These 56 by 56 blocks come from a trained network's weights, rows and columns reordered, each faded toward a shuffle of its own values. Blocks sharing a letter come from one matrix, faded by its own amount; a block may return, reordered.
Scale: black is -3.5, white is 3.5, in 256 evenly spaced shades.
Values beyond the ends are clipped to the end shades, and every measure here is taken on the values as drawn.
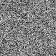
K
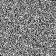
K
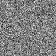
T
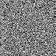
T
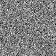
T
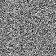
T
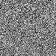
T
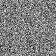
K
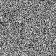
T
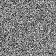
T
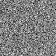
T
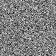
K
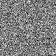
K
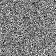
K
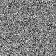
K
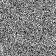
K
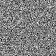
T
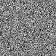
T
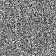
K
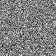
K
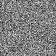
T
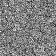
K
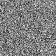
K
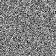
T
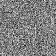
K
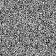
T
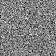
T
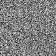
K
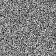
K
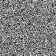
T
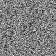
T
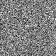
K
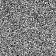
K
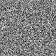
T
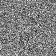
K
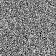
K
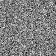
K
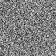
T
